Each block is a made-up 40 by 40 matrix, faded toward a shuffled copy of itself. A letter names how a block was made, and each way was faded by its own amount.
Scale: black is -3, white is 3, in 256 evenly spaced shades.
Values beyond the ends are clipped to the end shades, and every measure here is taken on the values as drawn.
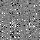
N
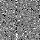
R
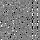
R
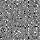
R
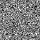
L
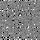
N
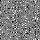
R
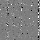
N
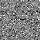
L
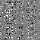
N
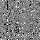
R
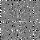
N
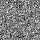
L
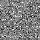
L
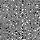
R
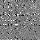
N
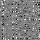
N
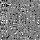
R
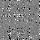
N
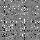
N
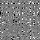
N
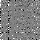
N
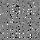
N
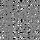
N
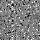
R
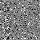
R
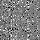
R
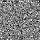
L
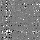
N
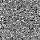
L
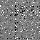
N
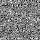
L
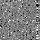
R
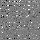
N
